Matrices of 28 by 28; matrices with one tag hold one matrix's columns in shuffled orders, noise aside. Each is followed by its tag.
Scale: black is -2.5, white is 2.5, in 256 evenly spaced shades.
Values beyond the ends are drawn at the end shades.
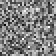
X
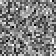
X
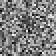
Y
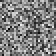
Y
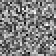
X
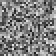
X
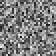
X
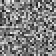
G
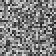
Y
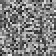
Y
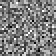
Y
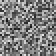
G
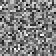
G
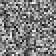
Y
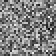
Y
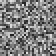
G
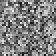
X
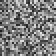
G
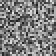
X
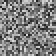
G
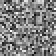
G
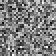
G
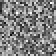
X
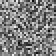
G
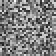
G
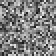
X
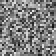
Y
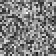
X
